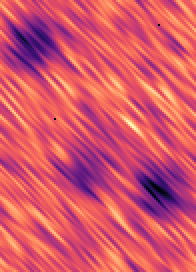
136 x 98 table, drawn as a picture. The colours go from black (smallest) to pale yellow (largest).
The halves do not mirror each other. Three dips sink into the field. No row or column stands out. Two lone cells stand out, each far lower than its neighbours.
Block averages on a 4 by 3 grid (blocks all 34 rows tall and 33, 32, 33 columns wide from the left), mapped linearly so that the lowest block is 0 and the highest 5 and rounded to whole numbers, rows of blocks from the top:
045 / 555 / 410 / 543
